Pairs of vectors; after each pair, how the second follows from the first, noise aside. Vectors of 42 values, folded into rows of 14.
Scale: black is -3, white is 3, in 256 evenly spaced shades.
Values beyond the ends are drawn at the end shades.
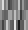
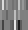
partly zeroed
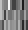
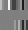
partly zeroed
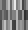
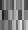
wrapped around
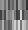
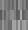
shrunk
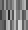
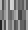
wrapped around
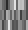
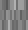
shrunk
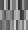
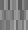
shrunk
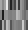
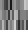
wrapped around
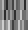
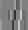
partly zeroed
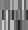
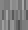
shrunk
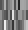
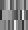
wrapped around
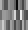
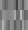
shrunk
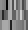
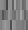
shrunk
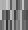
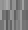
shrunk
